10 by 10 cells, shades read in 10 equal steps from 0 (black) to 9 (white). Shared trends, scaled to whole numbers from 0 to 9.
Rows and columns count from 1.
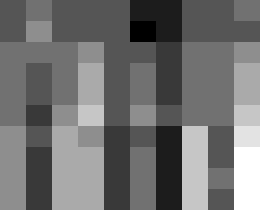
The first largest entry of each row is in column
2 2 4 4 4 4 10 10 10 10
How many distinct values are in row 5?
4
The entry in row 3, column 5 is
3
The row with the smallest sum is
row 2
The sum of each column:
42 30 47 53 26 32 15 50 35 66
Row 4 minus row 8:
-1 1 -2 0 1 0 1 -3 1 -3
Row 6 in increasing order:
2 3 3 4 4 4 5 5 7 7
